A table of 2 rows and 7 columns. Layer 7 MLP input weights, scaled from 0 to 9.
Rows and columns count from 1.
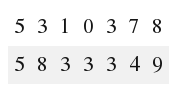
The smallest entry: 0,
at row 1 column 4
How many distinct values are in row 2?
5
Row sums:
27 35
